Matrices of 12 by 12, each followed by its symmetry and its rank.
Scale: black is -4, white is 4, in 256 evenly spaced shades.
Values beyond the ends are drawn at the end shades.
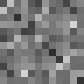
symmetric, full rank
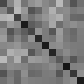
symmetric, full rank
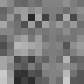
neither, rank two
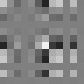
symmetric, rank one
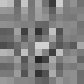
neither, rank two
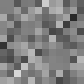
antisymmetric, full rank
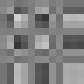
symmetric, rank one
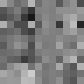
neither, rank two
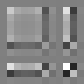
symmetric, rank one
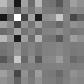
symmetric, rank one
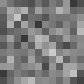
symmetric, full rank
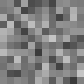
antisymmetric, full rank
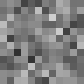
antisymmetric, full rank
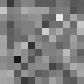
antisymmetric, full rank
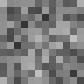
symmetric, full rank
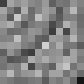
symmetric, full rank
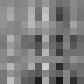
neither, rank two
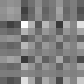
symmetric, rank one
